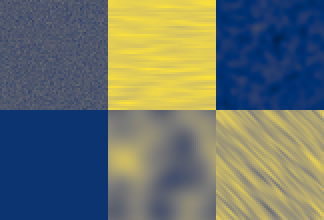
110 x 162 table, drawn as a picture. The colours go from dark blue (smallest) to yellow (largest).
It is made of 2 by 3 panels. Panel 1,1: low, fine-grained, faint in contrast. Panel 1,2: very high, streaked across, faint in contrast. Panel 1,3: very low, blotchy, faint in contrast. Panel 2,1: very low, flat. Panel 2,2: middling, smooth, strong in contrast. Panel 2,3: high, slanting down to the right.
